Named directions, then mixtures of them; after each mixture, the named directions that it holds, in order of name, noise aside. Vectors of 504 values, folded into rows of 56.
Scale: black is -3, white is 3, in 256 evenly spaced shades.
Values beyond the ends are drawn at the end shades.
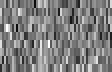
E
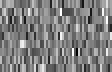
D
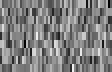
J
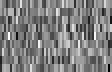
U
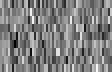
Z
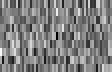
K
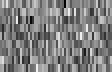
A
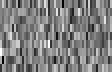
E, K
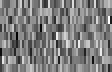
K, U, Z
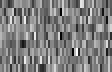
D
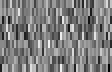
D, E, U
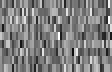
D, J, Z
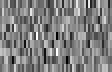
J, K, Z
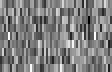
U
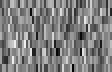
A, J, Z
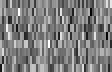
D, E, U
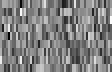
A, E, U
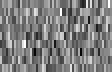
D, J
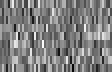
Z
